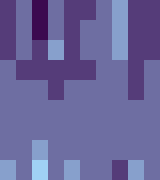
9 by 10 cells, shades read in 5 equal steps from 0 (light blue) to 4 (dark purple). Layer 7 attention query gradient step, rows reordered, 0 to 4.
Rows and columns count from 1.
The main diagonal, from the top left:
3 2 3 3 2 2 2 2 1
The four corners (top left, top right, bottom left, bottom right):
3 3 1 2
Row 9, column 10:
2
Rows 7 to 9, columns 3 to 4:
2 2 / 1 2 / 0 2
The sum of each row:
26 25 23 26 22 20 20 19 16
